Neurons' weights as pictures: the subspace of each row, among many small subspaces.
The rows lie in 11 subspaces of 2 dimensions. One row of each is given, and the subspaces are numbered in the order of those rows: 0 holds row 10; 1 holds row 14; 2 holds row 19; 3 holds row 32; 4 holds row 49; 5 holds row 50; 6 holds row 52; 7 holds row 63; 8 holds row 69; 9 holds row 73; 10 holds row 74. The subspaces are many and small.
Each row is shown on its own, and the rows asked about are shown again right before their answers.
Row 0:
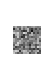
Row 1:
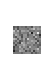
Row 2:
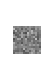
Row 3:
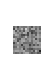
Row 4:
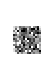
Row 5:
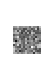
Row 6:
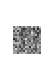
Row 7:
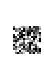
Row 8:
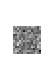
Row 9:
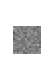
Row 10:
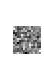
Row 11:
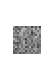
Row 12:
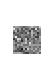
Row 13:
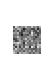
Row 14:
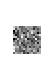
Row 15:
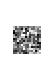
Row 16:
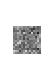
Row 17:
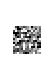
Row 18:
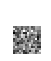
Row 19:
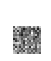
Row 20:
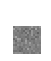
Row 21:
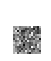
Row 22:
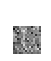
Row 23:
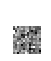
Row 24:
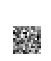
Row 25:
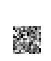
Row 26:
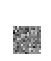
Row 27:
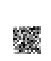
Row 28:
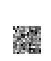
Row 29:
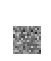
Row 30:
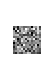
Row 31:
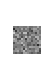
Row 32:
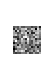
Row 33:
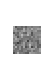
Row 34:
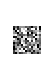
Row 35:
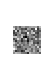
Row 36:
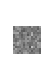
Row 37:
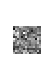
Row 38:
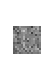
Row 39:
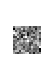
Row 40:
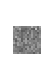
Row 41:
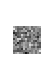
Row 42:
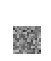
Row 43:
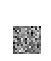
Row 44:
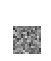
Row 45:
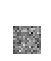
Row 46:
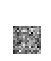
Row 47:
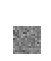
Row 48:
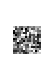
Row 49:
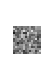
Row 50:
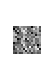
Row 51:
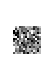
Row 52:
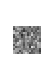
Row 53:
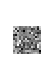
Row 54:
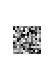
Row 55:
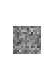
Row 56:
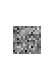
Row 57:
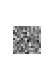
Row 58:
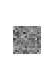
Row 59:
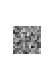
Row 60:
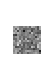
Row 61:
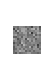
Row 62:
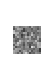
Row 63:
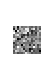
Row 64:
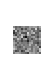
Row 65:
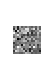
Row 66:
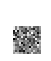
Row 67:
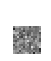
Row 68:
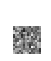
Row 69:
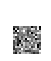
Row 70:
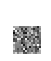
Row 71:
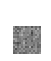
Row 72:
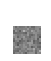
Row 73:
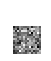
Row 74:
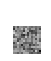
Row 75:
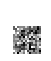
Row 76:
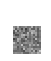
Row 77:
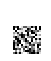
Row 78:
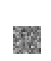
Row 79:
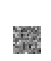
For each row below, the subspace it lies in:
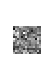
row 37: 1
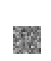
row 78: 6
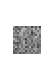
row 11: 2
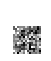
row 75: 7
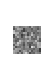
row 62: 6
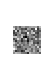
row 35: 3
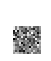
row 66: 9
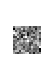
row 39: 3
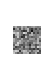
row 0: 9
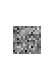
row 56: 7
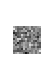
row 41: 0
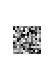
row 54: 10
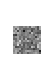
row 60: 8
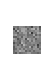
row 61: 4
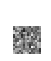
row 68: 6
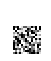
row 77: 8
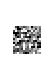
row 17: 0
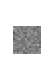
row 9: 5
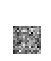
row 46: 9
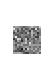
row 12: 0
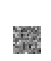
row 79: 0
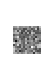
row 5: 3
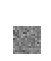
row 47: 9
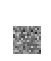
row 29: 5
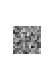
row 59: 6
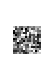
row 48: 10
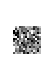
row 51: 1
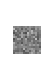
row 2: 4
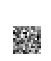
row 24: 4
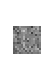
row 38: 5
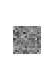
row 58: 1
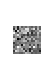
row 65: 7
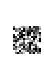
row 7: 3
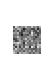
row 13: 2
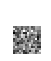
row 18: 4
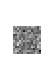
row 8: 8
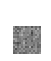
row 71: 2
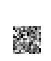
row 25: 3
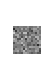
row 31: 5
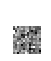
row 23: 7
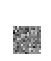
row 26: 7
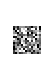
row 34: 4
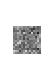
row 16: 1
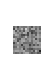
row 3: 10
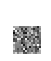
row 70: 5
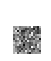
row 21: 10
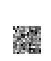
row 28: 7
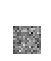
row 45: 9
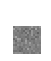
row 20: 0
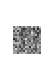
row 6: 2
